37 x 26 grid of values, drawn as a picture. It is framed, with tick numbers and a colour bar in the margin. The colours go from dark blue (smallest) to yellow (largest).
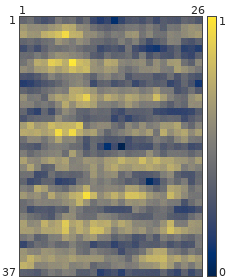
Stripes: horizontal, repeating 8 times. Average level on the scale: 50%. Grain: streaks across.
